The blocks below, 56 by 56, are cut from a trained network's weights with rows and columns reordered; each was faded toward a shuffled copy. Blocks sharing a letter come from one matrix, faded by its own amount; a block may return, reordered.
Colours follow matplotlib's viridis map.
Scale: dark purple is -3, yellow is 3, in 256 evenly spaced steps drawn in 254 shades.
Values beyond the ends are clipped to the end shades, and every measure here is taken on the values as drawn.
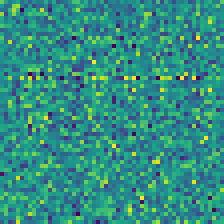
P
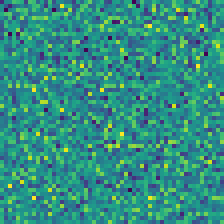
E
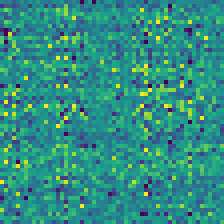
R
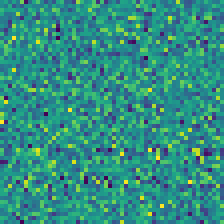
P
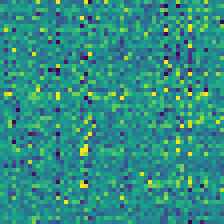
R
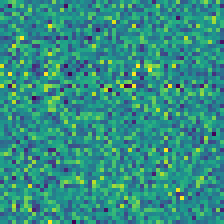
P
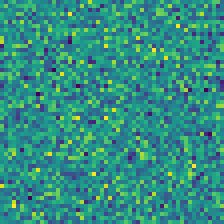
E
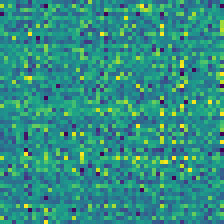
R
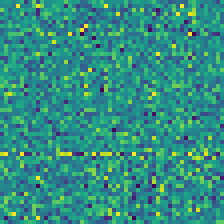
P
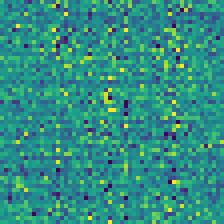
R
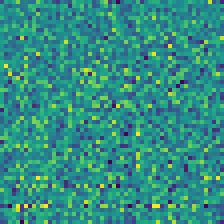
P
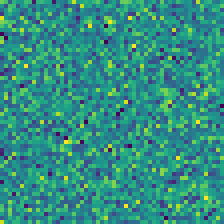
E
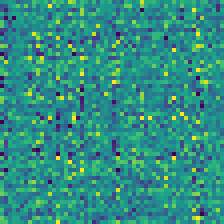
R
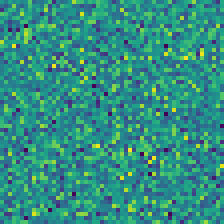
E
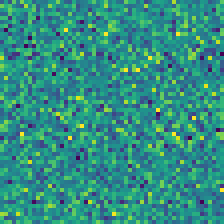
P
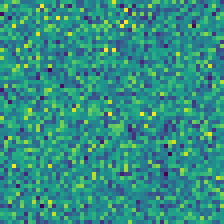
E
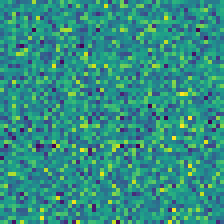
P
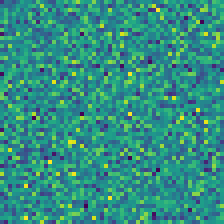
E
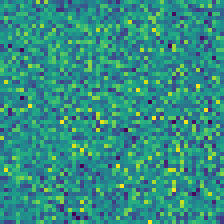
E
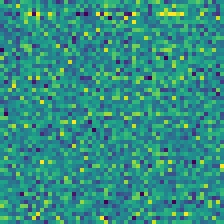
P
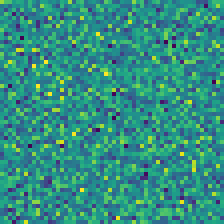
E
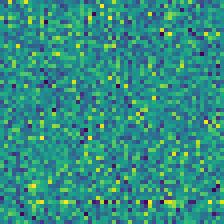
P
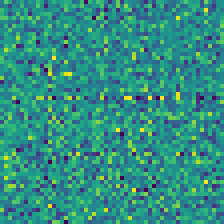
P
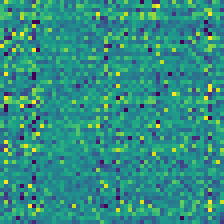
R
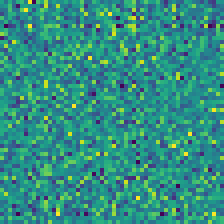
P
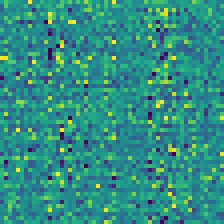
R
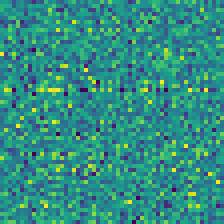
P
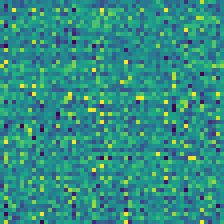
R
